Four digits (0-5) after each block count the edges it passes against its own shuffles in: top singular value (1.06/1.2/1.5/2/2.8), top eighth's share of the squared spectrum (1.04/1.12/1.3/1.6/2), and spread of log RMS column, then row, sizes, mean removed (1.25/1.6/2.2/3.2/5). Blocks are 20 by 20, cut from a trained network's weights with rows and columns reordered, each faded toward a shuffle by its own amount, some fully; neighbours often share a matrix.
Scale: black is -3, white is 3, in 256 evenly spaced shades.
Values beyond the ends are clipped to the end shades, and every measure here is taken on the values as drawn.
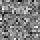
2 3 0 2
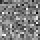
1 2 0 1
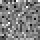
0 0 0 0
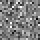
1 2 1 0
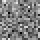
2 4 1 0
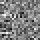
2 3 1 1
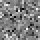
0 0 0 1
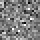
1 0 0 0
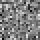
2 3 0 0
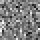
1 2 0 0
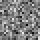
0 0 1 0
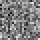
2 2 0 0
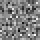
2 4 0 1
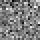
0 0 0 0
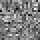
2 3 0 0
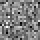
2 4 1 1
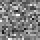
1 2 0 0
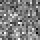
2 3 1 1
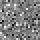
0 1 0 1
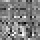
2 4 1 3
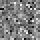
1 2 0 1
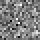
0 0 0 0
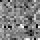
2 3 0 2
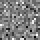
0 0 0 0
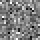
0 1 0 0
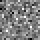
0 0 0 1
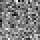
0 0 2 0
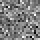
0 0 0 0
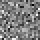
1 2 0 0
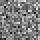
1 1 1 0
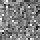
0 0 0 0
